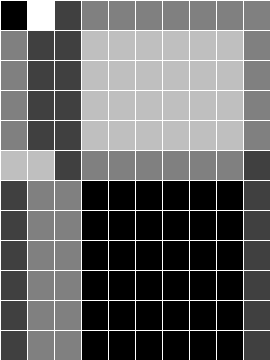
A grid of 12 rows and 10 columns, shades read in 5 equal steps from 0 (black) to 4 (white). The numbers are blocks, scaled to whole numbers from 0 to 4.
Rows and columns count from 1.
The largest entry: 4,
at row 1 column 2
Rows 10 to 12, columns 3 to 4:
2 0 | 2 0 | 2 0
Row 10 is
1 2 2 0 0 0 0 0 0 1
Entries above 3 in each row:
1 0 0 0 0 0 0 0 0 0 0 0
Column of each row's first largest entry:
2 4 4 4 4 1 2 2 2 2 2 2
